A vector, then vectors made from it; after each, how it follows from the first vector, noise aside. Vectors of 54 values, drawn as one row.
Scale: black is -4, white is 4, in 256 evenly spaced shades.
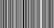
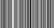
reversed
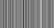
shrunk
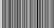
wrapped around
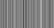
shrunk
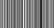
negated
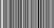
wrapped around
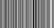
wrapped around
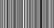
negated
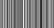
negated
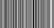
wrapped around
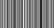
negated
